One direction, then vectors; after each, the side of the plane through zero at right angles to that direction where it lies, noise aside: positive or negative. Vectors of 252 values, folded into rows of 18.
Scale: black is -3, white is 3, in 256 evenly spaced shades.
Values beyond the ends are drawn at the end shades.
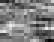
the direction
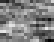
positive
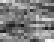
negative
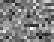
positive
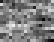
positive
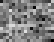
positive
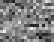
positive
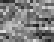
positive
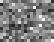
negative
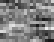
positive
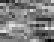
positive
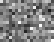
negative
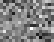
positive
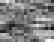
negative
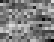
positive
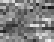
negative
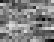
positive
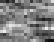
positive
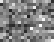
negative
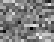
negative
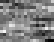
positive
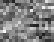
positive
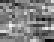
positive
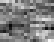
negative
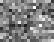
negative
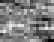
positive
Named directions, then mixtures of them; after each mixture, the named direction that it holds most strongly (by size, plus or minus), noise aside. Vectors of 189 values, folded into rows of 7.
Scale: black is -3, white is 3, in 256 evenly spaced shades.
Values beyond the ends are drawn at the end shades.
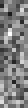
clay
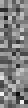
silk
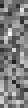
clay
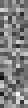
silk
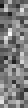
clay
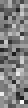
silk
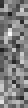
clay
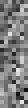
clay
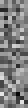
silk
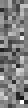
silk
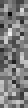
clay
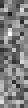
clay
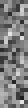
clay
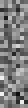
silk
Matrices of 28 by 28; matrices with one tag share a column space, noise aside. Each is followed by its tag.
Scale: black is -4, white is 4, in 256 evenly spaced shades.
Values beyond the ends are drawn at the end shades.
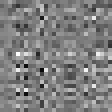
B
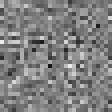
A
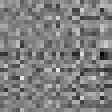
B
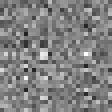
B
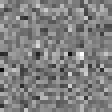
B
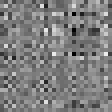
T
